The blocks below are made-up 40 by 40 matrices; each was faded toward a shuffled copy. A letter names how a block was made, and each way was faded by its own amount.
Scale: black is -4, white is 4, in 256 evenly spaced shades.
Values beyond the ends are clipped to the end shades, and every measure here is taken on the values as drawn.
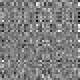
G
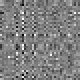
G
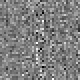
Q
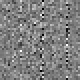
Q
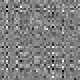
G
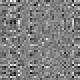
G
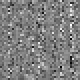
Q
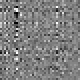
G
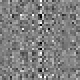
G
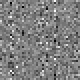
Q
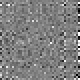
G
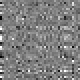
G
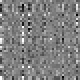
G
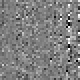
Q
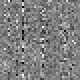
Q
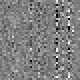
Q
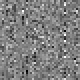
Q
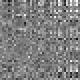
G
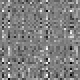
G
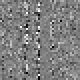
Q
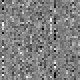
Q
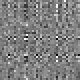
G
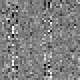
Q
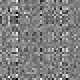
G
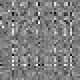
G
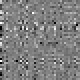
G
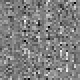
Q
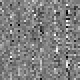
Q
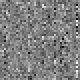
Q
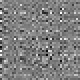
G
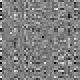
G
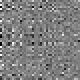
G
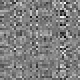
G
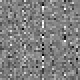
Q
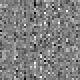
Q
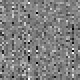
Q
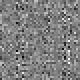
Q
